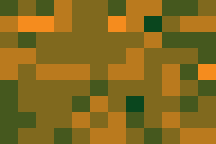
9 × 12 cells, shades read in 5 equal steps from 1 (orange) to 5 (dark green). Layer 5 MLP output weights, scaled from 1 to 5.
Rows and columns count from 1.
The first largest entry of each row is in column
1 9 2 12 11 1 8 1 1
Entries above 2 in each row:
9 4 11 9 4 11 11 9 8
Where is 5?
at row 2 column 9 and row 7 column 8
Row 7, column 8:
5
